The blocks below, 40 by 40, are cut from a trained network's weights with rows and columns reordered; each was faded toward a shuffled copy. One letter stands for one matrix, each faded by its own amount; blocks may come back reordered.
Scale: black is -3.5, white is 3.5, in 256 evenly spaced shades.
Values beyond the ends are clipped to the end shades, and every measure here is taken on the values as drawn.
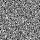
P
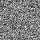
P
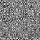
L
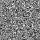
P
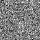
P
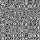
L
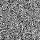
P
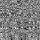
L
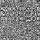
L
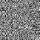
L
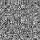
L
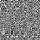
L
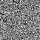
P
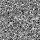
P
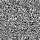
P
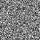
P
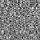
L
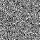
P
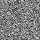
P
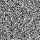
P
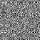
L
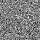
P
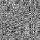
L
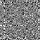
L
